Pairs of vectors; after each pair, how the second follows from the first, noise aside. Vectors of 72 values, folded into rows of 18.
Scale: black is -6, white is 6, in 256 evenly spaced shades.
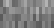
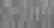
shrunk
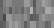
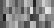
scaled up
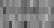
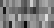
scaled up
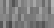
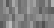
sign-scrambled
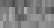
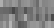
wrapped around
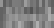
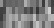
scaled up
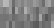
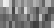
scaled up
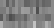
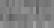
shrunk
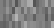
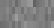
shrunk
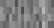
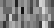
scaled up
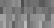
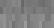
shrunk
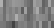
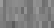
shrunk
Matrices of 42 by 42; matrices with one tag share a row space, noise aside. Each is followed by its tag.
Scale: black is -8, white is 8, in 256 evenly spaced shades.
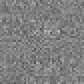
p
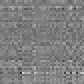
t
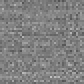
t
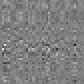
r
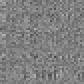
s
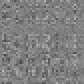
r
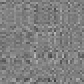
s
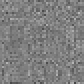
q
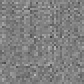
s
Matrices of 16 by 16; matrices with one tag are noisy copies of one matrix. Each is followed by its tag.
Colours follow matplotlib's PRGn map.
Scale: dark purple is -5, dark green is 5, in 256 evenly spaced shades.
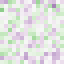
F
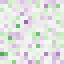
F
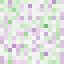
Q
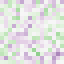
F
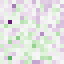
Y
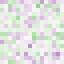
F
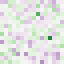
F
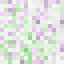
Y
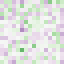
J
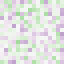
J
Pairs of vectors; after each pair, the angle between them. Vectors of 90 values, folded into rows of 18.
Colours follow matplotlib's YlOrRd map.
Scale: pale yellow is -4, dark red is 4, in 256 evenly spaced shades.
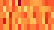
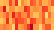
partly opposed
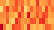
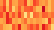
orthogonal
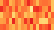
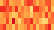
nearly parallel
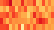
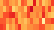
orthogonal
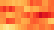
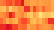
nearly opposite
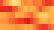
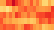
nearly opposite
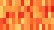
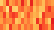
orthogonal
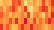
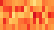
orthogonal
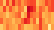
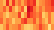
nearly parallel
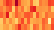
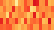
nearly opposite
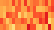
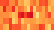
partly opposed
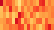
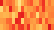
nearly parallel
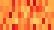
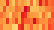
partly opposed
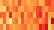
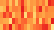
partly aligned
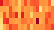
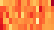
nearly opposite
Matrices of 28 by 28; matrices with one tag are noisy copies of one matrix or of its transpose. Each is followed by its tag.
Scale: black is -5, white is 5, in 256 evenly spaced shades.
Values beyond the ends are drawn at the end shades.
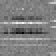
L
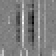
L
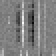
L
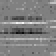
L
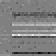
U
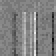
U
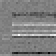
U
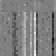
U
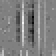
L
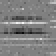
L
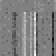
U
